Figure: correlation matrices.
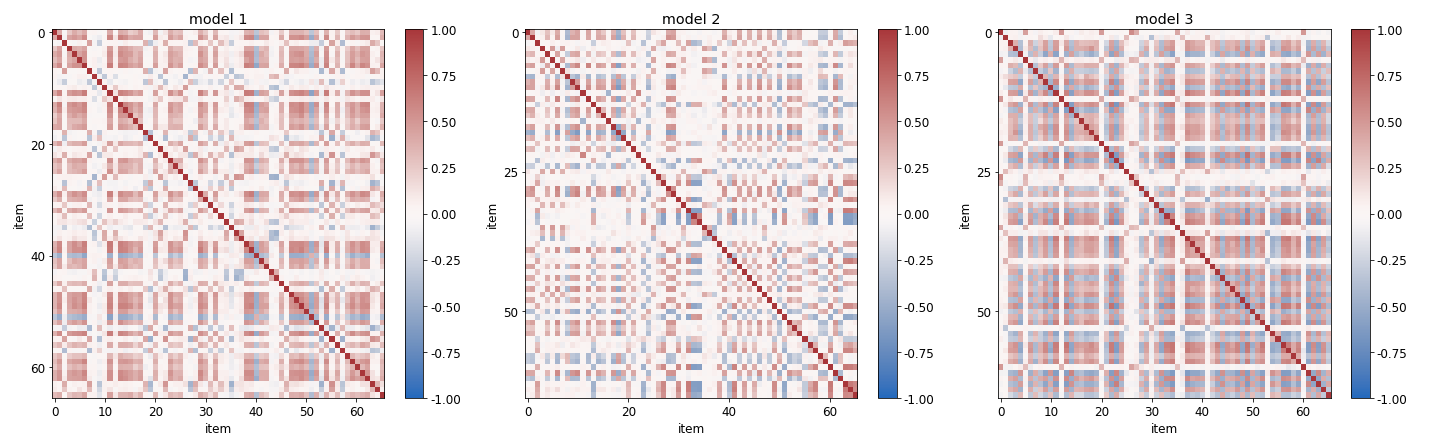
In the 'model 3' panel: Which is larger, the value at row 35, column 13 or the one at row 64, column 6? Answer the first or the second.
the second
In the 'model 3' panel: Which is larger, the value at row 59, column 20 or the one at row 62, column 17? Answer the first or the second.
the second
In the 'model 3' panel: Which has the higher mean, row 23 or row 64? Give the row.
64
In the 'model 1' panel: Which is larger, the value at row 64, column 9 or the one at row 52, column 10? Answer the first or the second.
the second
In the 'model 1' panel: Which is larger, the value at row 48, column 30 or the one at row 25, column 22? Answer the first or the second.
the first
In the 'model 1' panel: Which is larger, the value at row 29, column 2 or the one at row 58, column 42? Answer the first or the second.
the second
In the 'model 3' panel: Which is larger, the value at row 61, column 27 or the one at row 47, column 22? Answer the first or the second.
the second
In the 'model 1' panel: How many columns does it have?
66
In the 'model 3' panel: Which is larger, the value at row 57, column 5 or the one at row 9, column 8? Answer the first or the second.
the second
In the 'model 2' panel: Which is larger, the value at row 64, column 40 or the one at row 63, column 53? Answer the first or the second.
the second
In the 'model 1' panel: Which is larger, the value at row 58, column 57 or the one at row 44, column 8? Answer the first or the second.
the second
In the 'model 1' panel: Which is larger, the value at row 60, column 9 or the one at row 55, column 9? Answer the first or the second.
the first
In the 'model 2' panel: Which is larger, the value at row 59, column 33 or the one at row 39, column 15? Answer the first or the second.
the second
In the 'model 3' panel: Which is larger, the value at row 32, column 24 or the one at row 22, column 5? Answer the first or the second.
the second
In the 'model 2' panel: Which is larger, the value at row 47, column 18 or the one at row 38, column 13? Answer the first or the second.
the first
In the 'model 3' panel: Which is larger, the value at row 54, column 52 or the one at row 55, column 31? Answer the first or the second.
the second
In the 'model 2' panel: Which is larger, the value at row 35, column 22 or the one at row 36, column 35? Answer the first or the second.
the second
